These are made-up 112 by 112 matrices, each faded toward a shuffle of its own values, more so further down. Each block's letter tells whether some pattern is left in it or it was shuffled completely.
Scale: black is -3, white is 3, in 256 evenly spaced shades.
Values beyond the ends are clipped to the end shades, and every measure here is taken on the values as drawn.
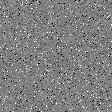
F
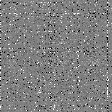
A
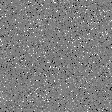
F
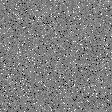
F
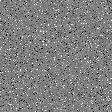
F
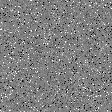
F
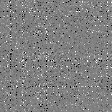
A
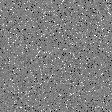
F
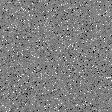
F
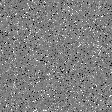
F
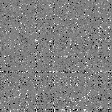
A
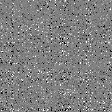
A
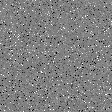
F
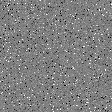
F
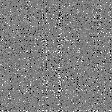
A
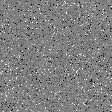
F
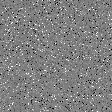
F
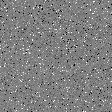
F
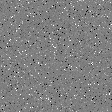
F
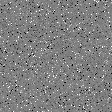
F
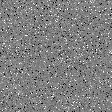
F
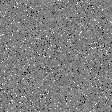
F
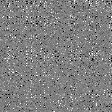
A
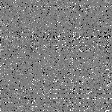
A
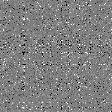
A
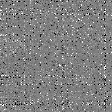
A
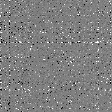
A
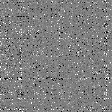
A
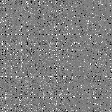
A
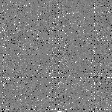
A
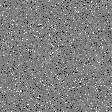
F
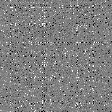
A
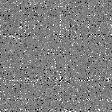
A
